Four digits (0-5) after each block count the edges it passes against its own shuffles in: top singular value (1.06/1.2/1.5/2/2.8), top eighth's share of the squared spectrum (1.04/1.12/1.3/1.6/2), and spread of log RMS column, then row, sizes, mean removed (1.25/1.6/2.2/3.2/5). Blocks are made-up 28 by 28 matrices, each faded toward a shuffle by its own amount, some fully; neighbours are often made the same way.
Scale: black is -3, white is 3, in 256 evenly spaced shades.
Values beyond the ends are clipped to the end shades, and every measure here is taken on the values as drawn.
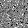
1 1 0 0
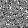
0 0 0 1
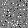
0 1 0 0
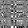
4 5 3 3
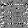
3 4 1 2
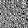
3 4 1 2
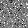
0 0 0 0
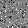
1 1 0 0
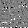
2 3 0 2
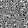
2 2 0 0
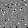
1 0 0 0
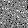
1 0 0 0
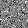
0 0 0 0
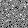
0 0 0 0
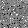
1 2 0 0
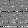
3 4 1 2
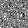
2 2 0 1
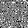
2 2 0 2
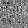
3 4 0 2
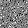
1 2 1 0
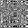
3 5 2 3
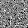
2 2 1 0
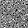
2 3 0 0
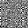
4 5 2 2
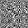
3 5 2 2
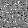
1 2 0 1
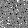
0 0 0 0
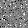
0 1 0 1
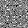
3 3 1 1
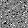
1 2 0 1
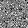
0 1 0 0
